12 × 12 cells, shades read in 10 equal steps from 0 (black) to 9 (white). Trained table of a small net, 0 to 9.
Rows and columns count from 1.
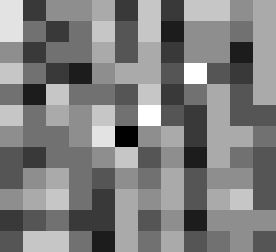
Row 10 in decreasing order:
7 7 6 6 6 6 5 5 4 3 3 2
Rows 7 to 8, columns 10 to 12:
6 6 4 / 6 4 3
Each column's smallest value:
2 1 2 1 1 0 3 1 1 3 1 3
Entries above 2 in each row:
9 10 9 9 10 11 10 10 12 11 8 11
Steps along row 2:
down down up up down up down up same down up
